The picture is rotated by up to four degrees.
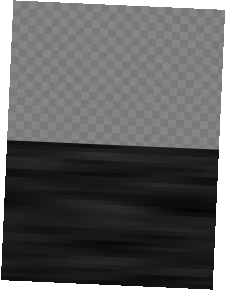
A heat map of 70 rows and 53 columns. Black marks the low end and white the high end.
The table splits into 2 rows of 1 panel. Panel 1,1: middling, checkered, faint in contrast. Panel 2,1: very low, streaked across, faint in contrast.
